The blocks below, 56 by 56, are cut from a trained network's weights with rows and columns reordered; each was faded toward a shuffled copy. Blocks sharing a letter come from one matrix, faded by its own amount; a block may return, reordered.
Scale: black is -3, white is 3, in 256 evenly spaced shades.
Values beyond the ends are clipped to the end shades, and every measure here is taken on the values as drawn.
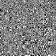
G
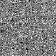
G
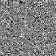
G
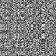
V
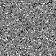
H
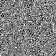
H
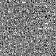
G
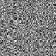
V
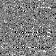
G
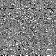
G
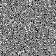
H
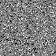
H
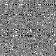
G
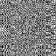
V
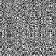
V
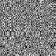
V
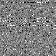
G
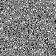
H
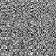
V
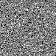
H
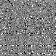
G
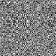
V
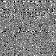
G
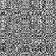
V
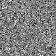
H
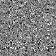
G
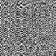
V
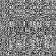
V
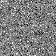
H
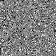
H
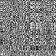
V
